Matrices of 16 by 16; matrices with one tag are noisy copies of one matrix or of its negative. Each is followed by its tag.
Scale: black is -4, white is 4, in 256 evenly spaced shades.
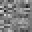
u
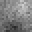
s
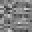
u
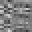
u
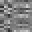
u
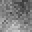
s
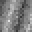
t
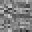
u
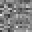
u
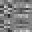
u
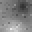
s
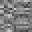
u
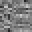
u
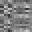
u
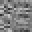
u
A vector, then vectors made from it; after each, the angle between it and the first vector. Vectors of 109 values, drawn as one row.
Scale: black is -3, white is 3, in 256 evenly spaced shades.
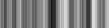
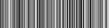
orthogonal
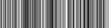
partly aligned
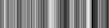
nearly opposite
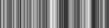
nearly opposite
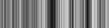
nearly parallel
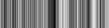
nearly parallel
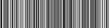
orthogonal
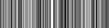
partly opposed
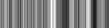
nearly opposite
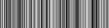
partly opposed
